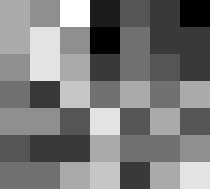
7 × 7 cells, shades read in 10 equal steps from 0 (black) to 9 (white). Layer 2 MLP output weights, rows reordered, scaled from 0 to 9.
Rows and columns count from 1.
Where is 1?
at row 1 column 4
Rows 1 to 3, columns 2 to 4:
5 9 1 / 8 5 0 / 8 6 2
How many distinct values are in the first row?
7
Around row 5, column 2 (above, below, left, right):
2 2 5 3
